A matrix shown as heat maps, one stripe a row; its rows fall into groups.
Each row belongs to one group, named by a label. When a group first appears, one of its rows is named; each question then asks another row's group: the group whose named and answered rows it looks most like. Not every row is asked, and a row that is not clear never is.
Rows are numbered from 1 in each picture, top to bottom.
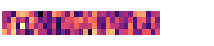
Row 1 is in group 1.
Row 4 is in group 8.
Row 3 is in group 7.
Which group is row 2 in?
7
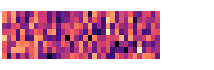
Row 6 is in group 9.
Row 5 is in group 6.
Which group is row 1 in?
8
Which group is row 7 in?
9
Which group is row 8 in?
6
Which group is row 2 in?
8
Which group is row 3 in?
7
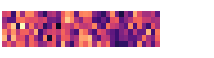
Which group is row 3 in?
7
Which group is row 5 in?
9
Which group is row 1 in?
1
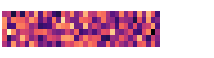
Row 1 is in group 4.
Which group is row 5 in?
1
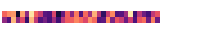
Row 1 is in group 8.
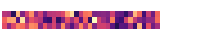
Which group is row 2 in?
8
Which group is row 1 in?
1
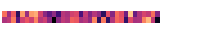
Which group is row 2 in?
6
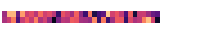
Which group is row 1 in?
7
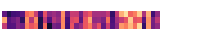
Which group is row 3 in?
4
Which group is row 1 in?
4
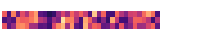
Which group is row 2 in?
1
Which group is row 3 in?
1
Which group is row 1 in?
6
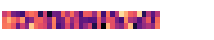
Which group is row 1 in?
4
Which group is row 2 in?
8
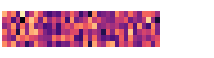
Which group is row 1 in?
6
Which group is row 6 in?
8
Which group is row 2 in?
4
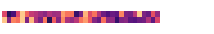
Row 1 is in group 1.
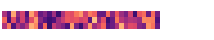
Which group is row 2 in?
6
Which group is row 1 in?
7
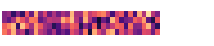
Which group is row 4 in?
8
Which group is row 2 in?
1
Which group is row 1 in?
4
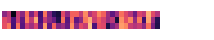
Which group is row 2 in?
4
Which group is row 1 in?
4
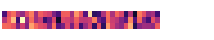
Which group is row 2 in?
7
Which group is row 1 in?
7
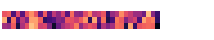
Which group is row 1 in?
4
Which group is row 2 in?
6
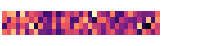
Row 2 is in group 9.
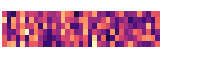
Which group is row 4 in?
1
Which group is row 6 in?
8
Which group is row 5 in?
6
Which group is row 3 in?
9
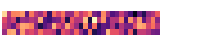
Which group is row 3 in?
1
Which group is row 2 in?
6
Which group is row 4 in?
7
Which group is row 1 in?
9
